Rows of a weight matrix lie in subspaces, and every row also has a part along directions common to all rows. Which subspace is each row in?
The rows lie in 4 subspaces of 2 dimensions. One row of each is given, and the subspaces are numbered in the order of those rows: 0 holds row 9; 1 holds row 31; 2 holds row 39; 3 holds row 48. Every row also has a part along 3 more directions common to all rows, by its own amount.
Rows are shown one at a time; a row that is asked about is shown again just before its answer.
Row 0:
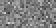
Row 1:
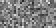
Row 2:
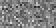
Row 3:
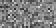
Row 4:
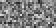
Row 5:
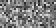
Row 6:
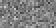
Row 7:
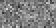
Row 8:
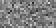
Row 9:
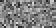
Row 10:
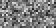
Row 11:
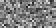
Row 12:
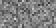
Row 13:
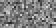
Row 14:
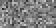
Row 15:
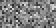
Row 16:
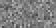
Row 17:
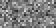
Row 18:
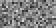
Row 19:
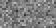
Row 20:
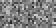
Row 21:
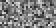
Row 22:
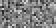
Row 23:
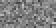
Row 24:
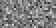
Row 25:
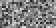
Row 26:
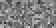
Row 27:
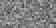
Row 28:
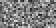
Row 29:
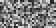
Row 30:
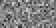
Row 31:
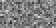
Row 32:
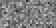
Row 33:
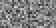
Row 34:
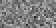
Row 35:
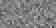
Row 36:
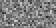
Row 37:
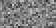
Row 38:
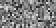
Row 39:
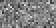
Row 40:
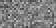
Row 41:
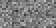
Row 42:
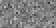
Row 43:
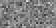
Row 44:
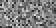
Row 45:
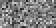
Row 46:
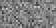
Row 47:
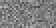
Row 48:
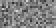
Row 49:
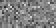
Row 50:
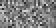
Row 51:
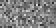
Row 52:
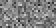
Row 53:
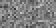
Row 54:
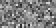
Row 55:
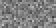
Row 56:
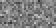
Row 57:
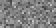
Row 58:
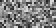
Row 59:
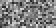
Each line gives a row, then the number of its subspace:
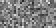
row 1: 0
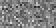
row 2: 2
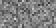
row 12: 0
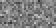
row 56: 1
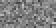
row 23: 1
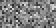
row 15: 2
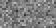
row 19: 3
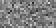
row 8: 0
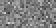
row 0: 1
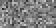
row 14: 3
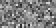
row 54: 2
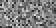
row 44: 3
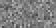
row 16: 2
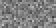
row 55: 0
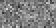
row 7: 2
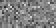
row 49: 2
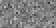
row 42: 2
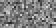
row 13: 1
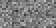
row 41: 3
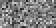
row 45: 3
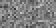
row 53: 2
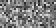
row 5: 3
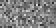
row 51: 3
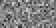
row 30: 0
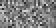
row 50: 3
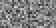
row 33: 0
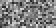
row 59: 3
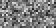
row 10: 3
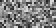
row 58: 0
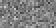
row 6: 2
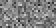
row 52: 3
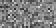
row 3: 2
